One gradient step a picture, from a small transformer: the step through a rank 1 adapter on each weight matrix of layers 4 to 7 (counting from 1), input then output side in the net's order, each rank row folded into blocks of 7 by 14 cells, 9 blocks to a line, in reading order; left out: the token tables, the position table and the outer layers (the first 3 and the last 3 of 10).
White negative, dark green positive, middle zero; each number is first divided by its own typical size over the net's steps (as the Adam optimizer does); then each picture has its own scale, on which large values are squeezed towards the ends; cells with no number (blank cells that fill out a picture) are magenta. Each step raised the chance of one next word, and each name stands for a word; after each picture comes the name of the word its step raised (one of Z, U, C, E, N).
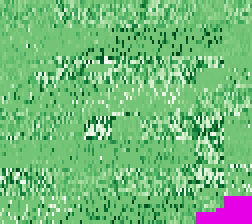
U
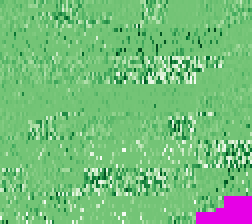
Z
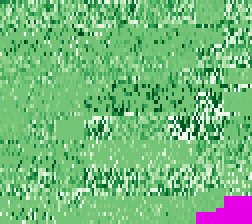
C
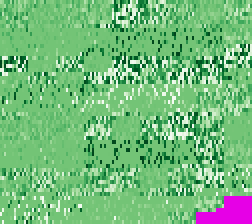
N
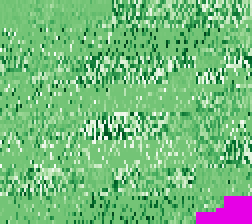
U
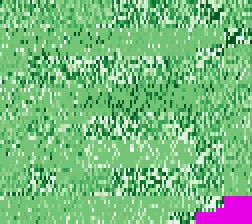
C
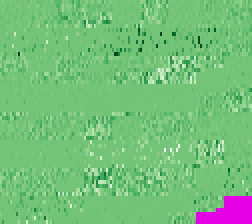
Z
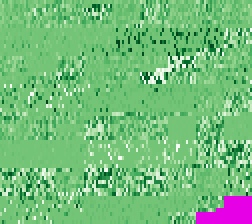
Z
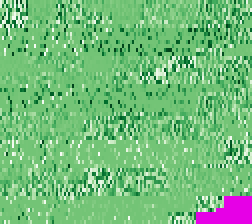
Z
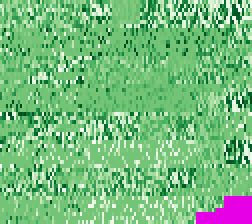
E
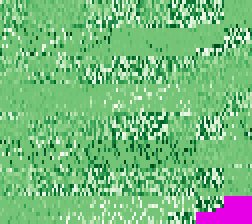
N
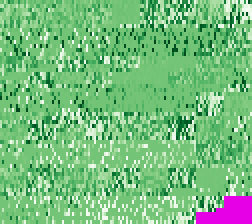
E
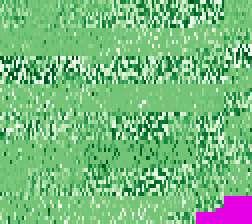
N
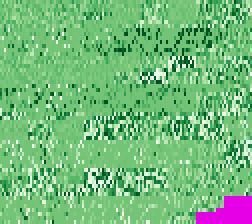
Z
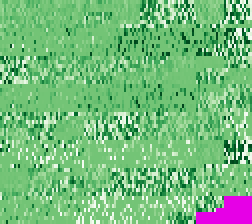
E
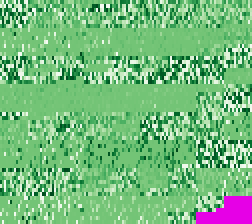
N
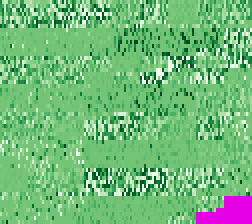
Z
